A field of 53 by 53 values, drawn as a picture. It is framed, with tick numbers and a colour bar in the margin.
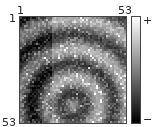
The histogram is bell-shaped. The right part is higher, past a seam about 30% of the way across. Rings spread out from the bottom middle.
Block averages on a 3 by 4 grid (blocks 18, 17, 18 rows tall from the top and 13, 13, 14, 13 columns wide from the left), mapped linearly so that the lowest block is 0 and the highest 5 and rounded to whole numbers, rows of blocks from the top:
1 4 5 4
1 4 5 5
0 3 4 4
